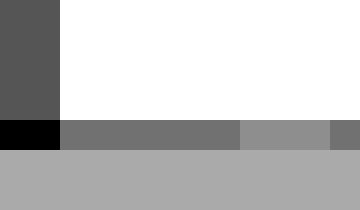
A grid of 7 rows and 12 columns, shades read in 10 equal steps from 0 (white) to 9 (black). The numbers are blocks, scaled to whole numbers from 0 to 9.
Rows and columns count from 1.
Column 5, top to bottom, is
0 0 0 0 5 3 3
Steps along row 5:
same down same same same same same down same same up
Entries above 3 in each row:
2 2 2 2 12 0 0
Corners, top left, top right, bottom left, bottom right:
6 0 3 3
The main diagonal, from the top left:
6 6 0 0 5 3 3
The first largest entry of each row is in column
1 1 1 1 1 1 1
